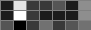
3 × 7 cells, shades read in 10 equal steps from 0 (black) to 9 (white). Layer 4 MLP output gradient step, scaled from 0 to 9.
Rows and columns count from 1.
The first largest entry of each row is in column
2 2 4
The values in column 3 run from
2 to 2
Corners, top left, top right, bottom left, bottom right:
1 5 3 4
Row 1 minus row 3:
-2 8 0 -2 1 -2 1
